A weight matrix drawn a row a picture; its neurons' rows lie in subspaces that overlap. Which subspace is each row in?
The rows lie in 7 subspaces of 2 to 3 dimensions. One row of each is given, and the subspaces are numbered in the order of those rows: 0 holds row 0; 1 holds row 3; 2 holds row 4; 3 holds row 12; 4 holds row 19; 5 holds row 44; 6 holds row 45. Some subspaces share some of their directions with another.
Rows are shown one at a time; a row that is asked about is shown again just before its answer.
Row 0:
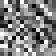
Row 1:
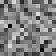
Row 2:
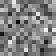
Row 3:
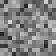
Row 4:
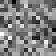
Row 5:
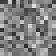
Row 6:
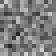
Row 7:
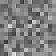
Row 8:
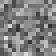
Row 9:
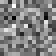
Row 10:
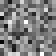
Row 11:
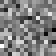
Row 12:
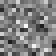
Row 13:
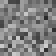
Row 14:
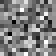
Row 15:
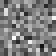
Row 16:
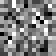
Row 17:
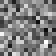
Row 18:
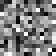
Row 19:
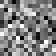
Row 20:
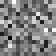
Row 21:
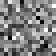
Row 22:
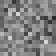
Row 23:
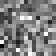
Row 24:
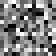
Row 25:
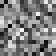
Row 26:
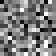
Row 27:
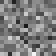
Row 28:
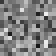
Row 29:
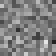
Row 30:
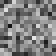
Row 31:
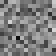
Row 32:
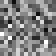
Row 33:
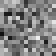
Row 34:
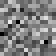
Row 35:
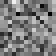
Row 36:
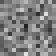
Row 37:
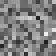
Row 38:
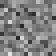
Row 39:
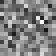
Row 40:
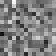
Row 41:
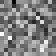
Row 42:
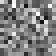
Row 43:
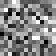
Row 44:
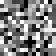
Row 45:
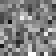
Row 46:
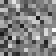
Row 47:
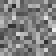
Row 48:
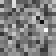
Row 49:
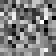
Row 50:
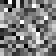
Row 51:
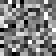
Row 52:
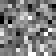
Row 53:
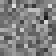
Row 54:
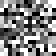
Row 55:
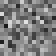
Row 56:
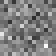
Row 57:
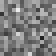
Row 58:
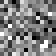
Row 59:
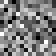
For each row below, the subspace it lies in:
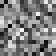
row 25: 2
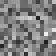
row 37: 6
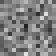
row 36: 5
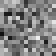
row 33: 2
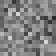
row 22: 2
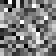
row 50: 0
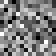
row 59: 4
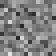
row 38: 4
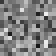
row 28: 5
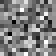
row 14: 5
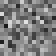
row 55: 4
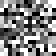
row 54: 2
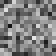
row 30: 1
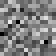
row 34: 3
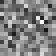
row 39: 4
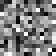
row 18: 1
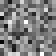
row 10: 4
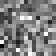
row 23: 6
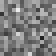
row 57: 1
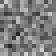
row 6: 2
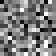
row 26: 5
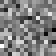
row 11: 6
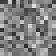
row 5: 0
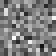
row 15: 2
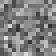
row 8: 1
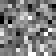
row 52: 6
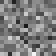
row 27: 3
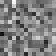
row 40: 4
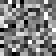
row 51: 4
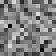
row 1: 2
